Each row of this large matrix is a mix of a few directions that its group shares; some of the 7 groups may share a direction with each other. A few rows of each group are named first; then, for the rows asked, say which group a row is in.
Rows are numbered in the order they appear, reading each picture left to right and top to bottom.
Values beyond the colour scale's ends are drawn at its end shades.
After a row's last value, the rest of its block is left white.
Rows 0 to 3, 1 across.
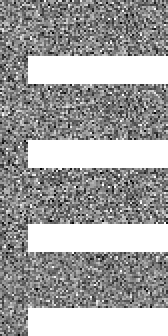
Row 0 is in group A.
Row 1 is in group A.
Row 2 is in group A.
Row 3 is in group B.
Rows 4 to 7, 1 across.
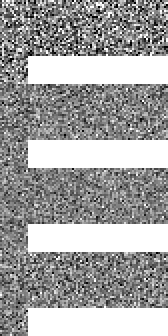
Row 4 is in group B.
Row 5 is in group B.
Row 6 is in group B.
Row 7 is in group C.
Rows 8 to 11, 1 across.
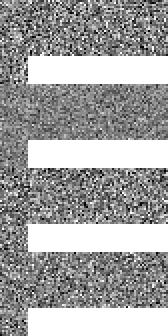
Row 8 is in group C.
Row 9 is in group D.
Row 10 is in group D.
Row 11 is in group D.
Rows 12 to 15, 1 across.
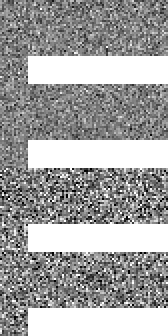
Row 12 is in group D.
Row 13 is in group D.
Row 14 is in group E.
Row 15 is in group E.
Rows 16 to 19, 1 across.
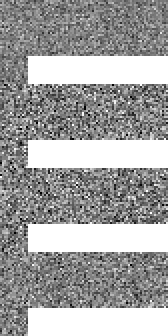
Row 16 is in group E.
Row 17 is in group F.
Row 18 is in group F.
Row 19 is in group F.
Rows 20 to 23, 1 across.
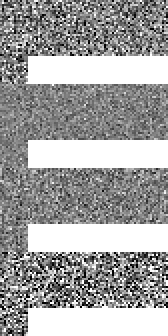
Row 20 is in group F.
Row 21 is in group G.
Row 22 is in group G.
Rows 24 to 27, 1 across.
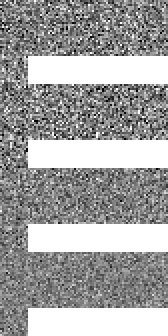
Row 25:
B
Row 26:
C
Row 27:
D
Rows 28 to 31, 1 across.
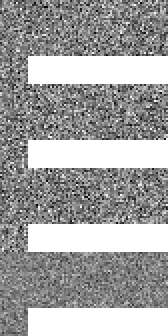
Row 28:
B
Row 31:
E
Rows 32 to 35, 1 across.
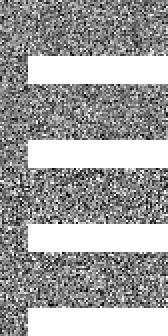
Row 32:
F
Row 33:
E
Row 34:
B
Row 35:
E
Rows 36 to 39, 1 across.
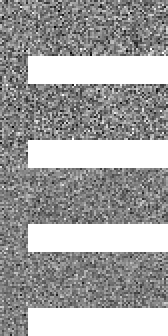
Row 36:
F
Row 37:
B
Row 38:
B
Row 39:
F
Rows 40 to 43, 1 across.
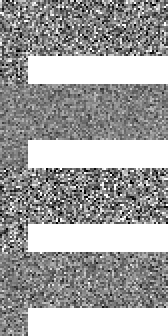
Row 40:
G
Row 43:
E
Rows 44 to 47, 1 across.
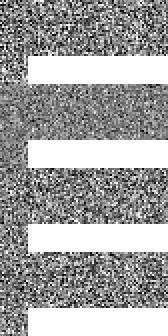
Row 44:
F
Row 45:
C
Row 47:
F
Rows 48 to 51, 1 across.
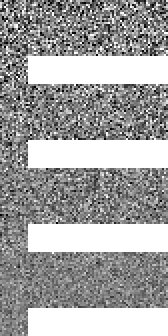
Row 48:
D
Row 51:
G
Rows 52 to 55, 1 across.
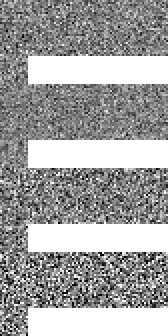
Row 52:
F
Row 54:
C
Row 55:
D
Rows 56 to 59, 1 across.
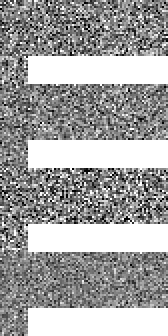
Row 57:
D
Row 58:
E
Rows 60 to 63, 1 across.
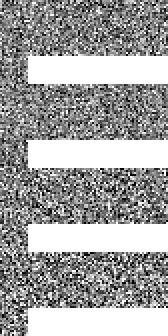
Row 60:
C
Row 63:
E
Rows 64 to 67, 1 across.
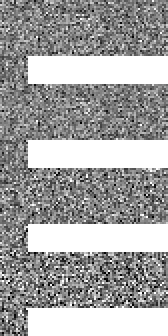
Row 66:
C
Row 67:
F
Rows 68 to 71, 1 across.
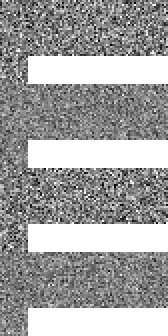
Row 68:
D
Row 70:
A
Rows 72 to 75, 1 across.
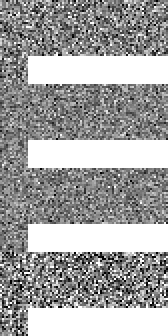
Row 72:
B
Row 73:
A
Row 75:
C
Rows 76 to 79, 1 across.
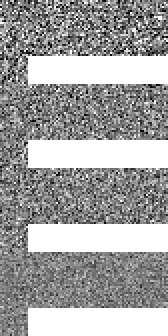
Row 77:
C
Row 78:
C
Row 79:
F
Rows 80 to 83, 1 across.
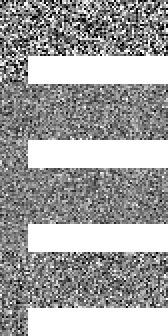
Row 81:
F
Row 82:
A
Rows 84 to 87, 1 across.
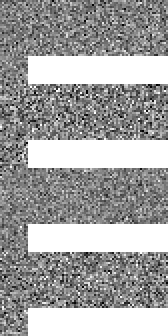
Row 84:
G
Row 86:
E
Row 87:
E
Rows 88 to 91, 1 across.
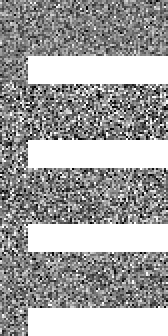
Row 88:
C
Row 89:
G
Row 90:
A
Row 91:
E
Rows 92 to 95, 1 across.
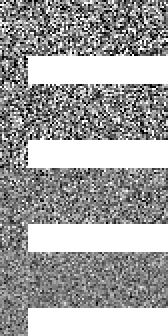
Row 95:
B
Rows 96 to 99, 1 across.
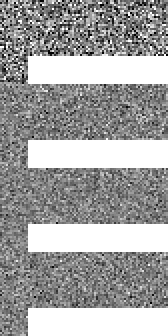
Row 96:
F
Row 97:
B
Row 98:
A
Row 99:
D
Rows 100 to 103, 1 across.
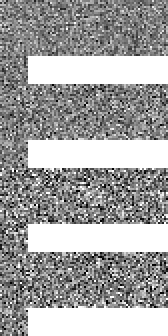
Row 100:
F
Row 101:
G
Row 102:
E
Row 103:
G
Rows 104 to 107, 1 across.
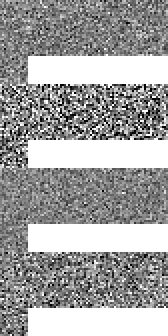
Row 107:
A
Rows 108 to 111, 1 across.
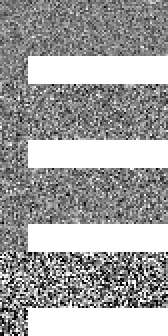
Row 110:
D
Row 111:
A
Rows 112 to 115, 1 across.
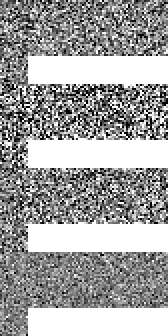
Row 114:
G
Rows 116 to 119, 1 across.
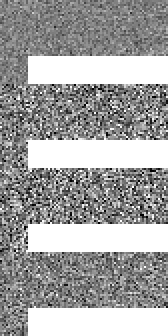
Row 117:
G
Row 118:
C
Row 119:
F
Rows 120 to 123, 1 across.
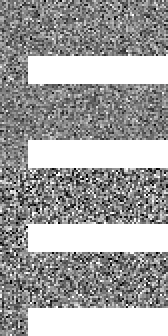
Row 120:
A
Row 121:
A
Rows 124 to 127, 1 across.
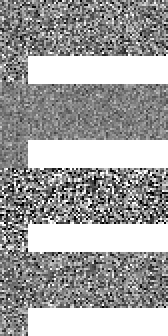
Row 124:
A
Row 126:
A
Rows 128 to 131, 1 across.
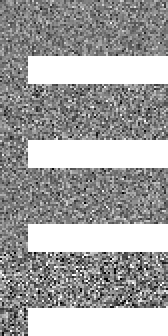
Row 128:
D
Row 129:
B
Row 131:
A
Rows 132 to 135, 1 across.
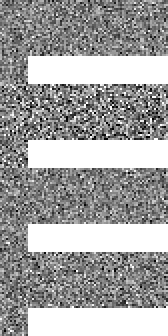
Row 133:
G
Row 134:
D
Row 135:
A
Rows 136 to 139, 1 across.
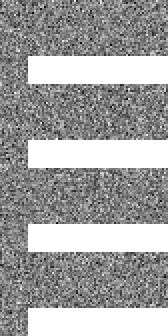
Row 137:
D
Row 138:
A
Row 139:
G
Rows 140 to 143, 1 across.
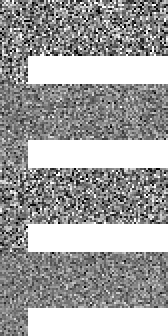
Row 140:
C
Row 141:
A
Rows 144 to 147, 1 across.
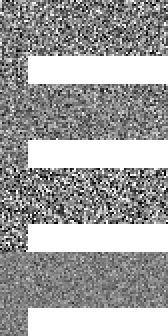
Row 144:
G
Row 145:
A
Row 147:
D
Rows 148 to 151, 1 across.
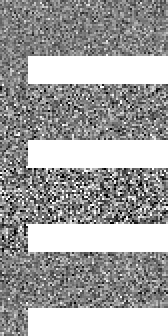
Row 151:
F
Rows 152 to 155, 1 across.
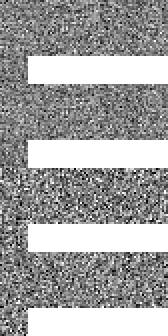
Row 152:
A
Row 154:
G
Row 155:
D
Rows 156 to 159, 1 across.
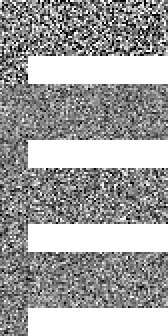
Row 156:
G
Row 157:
F
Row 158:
A
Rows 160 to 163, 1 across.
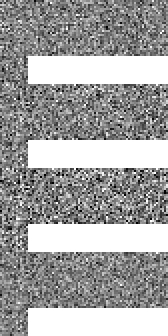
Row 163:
C
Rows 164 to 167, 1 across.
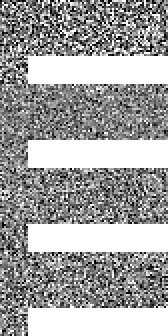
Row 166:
A
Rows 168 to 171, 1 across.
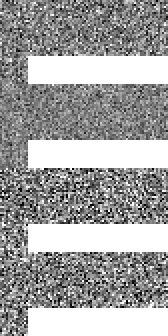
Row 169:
C
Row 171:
F
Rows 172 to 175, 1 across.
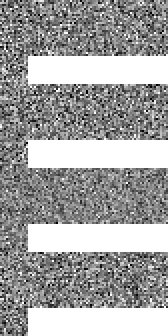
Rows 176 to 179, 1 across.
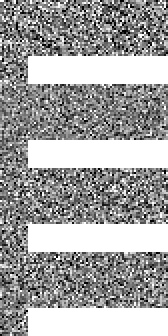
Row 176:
D
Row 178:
D
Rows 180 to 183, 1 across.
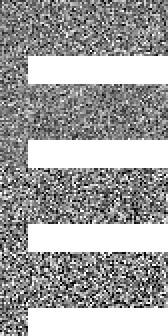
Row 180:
G
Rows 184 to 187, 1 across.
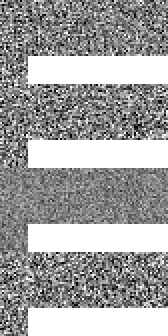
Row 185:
F
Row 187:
D
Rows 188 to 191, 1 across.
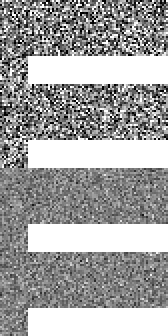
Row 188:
B
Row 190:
C
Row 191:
C
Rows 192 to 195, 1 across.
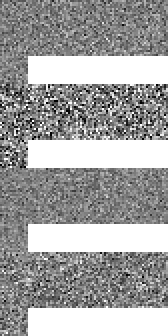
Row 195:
B
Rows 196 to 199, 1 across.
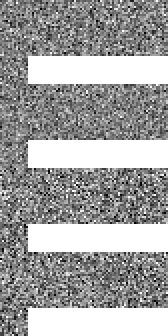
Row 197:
C
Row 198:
F
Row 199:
A
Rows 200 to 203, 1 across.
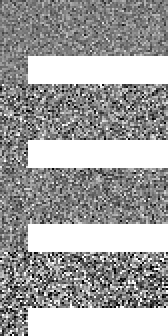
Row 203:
A
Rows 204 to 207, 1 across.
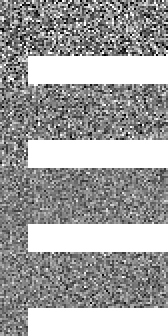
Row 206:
B
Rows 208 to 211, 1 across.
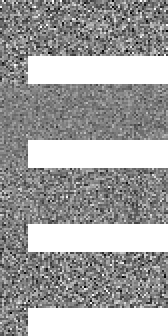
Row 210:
F
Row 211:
G
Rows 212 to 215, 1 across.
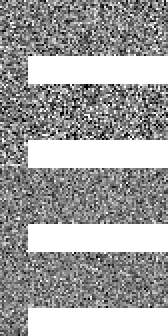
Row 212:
A
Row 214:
D
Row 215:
B
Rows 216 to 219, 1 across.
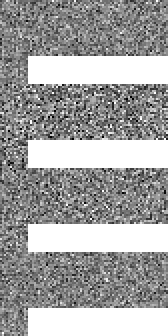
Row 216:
D
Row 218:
G
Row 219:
A
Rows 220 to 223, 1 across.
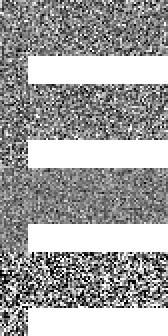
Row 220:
G
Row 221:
D
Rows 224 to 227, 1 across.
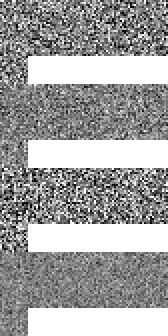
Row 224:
D
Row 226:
F
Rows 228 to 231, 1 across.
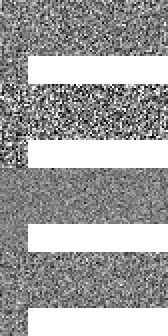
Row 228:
G
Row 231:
C
